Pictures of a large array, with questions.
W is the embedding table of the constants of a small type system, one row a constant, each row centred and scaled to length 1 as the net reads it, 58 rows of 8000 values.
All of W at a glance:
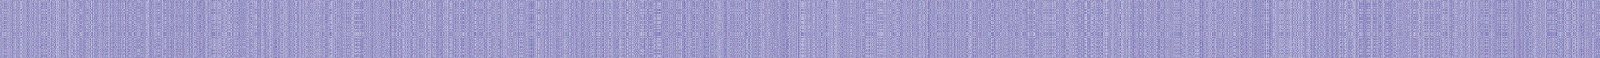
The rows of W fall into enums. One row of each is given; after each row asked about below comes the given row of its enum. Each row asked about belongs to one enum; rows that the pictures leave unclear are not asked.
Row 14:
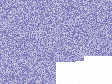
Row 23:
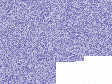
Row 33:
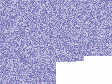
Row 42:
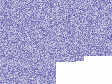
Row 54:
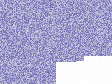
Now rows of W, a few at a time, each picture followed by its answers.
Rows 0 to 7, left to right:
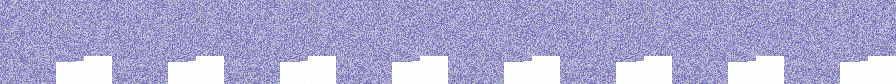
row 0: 33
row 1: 54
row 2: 54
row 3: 14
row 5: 54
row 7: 42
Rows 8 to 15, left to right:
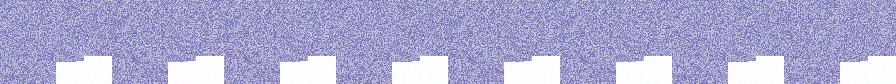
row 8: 14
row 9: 33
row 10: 33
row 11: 14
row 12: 33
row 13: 33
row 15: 54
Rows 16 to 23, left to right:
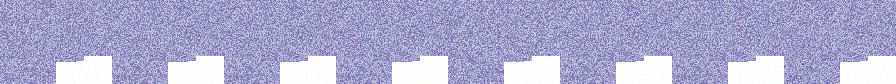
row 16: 54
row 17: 14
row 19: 14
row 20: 33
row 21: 14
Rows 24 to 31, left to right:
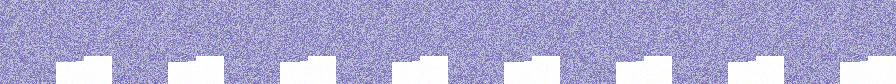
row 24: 33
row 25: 23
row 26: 54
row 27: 54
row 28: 14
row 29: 33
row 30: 54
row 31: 23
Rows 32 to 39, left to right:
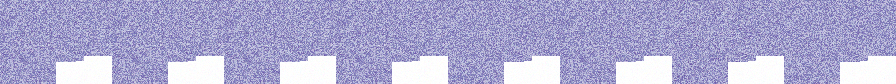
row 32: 33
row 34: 33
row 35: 33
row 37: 33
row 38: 23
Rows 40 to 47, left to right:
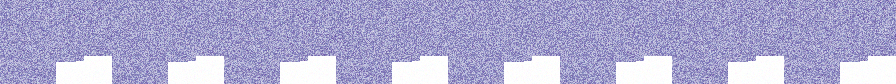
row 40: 42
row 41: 14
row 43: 54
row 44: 14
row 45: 14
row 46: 42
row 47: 42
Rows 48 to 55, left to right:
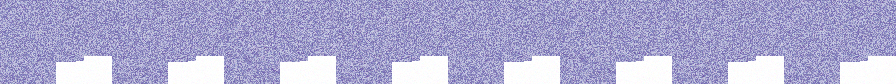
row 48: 14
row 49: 54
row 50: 33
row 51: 54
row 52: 14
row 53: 33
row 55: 14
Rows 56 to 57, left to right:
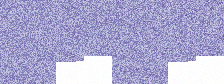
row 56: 14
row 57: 42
